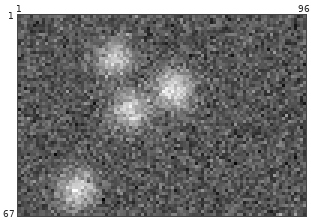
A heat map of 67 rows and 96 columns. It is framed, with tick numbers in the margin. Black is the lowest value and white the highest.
Ninth with the highest average: centre. Bumps: four. Mirror symmetry: none. Histogram: skewed, a long tail of high values. Slope: none.
